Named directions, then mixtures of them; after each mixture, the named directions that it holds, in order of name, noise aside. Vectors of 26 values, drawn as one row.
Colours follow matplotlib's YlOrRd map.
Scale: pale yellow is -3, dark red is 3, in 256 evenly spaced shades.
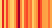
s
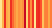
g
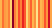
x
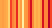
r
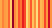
x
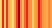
s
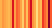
r, x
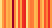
g, x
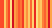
g, x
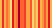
s, x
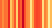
r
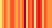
g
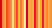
g, x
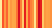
g, s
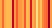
r, x
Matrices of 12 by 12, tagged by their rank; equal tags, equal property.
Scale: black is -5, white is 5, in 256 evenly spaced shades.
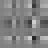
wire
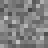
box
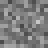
box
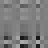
wire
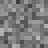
box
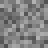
box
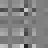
wire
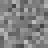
box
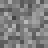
box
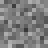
box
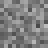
box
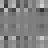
wire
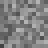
box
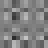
wire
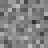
box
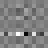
wire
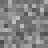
box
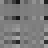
wire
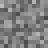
box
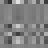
wire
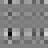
wire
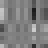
wire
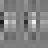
wire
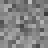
box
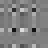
wire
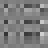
wire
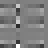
wire
